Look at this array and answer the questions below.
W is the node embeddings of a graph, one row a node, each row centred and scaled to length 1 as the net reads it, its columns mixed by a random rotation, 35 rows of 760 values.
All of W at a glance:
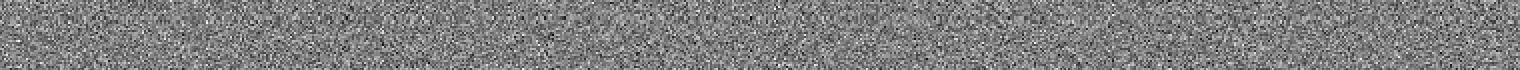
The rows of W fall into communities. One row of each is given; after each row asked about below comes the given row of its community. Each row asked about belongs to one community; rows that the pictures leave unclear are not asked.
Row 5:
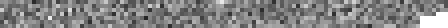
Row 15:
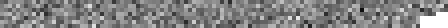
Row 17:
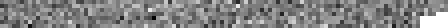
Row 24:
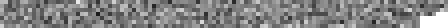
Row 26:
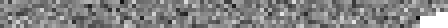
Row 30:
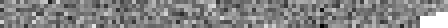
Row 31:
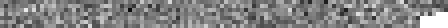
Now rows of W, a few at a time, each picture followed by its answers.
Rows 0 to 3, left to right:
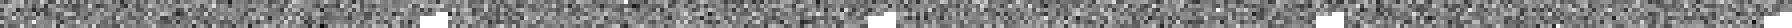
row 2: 15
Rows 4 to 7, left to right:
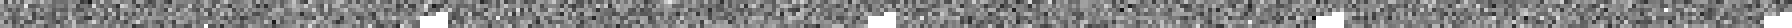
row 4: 24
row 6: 30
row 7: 15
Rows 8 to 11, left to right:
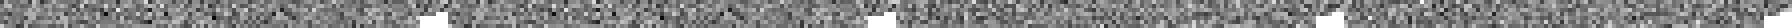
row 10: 24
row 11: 24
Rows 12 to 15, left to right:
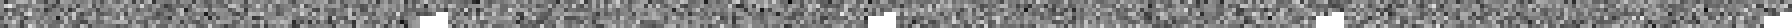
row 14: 31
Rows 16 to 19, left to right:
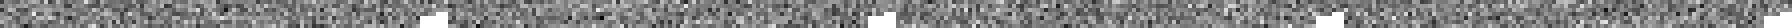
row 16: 30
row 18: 5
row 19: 17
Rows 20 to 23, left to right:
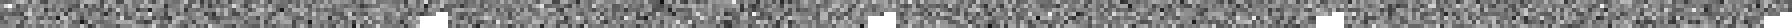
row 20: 26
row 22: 26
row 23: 15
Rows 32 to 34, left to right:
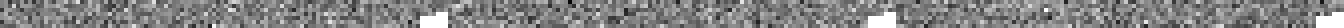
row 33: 26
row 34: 17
